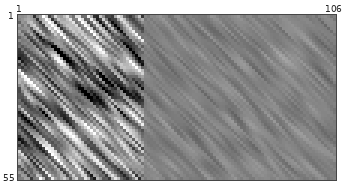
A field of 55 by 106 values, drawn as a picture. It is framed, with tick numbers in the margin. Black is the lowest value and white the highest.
Odd rows or columns: none. Seam: vertical, 40% of the way across, the right part calmer. Slope: none. Grain: diagonal, down to the right. Histogram: heavy tails on both sides. Ninth with the lowest average: middle left. Mirror symmetry: none.
